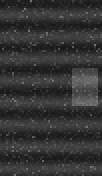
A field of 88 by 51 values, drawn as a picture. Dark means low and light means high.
Stripes: horizontal, repeating 8 times. Slope: none. Ninth with the highest average: middle right. Odd patch: higher, in the middle right. Average level on the scale: 20%.
